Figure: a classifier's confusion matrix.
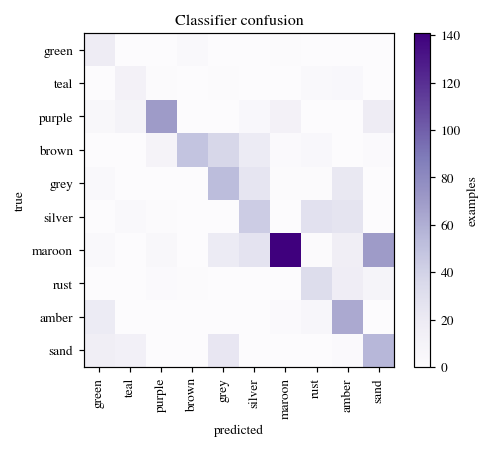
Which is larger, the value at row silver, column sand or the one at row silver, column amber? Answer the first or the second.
the second
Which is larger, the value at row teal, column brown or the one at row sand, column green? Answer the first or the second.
the second
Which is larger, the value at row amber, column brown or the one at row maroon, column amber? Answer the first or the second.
the second
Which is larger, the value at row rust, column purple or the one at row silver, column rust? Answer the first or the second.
the second
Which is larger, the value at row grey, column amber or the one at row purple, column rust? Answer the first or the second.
the first
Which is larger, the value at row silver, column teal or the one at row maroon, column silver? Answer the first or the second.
the second
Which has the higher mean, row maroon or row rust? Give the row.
maroon
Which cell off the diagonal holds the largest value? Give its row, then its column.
maroon, sand
